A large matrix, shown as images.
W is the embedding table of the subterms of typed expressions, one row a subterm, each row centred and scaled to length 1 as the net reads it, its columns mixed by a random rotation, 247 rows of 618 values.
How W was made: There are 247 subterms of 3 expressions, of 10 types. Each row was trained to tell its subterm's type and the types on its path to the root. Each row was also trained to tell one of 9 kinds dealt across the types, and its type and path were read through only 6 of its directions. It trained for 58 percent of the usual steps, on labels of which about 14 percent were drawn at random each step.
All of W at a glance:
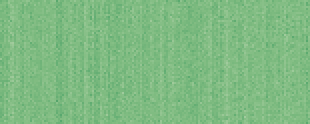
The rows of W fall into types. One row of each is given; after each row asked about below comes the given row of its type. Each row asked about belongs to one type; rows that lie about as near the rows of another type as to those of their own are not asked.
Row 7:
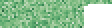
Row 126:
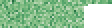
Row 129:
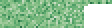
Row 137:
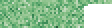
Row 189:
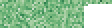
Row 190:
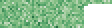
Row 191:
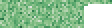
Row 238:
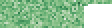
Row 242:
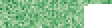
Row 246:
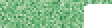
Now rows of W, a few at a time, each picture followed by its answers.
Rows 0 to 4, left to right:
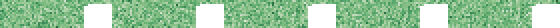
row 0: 137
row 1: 191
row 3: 246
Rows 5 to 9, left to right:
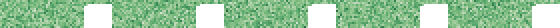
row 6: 189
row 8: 137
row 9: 189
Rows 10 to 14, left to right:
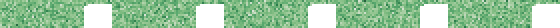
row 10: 126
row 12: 190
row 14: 246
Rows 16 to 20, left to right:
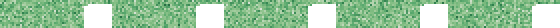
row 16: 7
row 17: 129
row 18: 238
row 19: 238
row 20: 129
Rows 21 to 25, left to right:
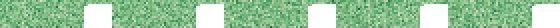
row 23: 126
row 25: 129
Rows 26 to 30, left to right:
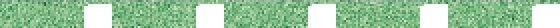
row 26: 189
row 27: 190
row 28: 137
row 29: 246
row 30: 246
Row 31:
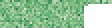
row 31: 238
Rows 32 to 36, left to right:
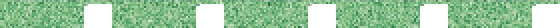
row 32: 137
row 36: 129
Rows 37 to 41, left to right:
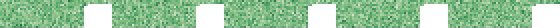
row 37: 191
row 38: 242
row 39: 238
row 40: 246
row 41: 126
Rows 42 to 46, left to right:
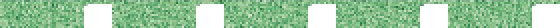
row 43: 126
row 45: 238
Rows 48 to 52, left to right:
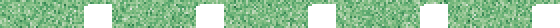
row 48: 189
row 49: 137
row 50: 189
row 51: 7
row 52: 189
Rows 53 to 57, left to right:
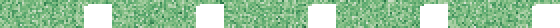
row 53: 242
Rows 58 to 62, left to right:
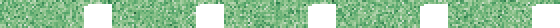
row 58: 7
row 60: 7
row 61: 238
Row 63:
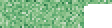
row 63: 238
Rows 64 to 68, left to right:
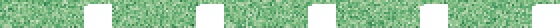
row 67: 7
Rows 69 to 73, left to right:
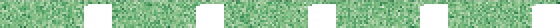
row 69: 129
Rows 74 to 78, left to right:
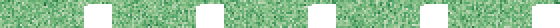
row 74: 242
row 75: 7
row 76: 7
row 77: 129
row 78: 126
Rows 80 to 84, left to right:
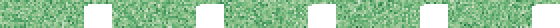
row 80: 238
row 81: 126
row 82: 7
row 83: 129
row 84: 137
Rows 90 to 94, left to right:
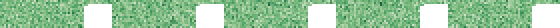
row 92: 189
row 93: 189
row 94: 246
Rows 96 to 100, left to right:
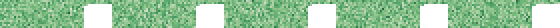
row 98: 129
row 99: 238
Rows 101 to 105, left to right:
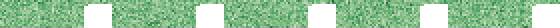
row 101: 238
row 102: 246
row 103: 7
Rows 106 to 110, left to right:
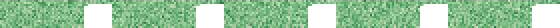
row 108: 189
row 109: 129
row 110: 246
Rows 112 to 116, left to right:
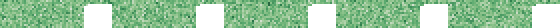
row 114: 189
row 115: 238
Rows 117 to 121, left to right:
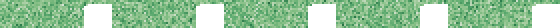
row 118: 191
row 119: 189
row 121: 242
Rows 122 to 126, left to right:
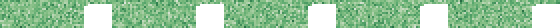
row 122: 190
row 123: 191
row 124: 191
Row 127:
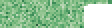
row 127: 7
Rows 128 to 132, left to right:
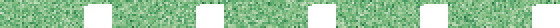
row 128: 246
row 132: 129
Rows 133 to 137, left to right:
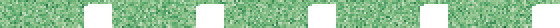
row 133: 191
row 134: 126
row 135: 238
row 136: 238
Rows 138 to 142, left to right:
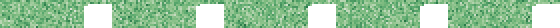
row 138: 189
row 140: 191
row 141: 238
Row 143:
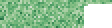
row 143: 137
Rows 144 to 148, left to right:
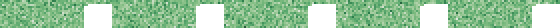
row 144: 129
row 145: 129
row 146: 191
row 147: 126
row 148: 7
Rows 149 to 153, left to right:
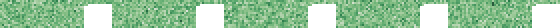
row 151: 137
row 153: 189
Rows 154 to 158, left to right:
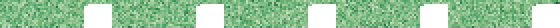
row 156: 129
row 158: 126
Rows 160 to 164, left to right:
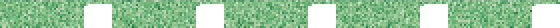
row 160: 190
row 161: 191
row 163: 129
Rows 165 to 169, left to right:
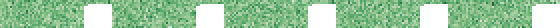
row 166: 126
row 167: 126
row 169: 189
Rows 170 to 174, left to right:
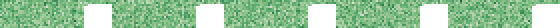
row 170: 242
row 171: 246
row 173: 190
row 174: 126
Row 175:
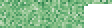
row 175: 238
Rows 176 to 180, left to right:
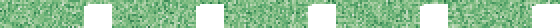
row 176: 137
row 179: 7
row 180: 246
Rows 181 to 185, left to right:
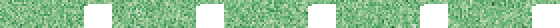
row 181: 191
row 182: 189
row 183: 126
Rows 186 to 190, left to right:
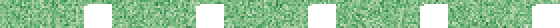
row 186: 242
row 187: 242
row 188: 190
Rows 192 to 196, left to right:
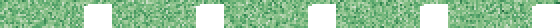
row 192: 246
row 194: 129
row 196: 126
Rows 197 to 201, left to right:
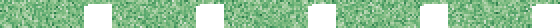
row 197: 137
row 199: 7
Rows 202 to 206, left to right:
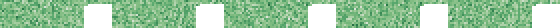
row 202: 242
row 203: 246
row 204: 189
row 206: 238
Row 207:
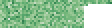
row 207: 126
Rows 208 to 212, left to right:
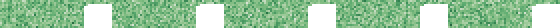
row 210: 129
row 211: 238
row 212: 7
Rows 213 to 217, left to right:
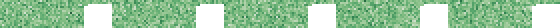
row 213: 191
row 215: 137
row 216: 242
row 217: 126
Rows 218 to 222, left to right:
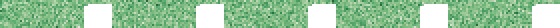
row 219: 238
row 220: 7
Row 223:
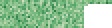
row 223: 129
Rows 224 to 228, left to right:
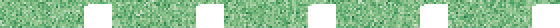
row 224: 191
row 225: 190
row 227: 129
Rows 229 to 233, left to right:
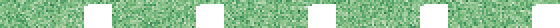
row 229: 129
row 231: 126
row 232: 126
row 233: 137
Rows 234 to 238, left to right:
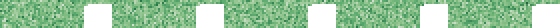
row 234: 137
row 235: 242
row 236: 246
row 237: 191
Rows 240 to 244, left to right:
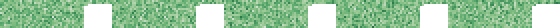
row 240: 246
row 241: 137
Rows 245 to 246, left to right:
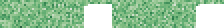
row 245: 190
